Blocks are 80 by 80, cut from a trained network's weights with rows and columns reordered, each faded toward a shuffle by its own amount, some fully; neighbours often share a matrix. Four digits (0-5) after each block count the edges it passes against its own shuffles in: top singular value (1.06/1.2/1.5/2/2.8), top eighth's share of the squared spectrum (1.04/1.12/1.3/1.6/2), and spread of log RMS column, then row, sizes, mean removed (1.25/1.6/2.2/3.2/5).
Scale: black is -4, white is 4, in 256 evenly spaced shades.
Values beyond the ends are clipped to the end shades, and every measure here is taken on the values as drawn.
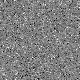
0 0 0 0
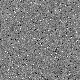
0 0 0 0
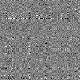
4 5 2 3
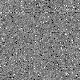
2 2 0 1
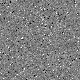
0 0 0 0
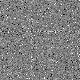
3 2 0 1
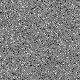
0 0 0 0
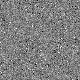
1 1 1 0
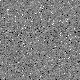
1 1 0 0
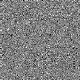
3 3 1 2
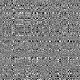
4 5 2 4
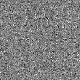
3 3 1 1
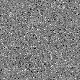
2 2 0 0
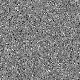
2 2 0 0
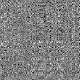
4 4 2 3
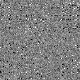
3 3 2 2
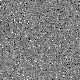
1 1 0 0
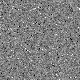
1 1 0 0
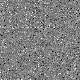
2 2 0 0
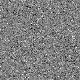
2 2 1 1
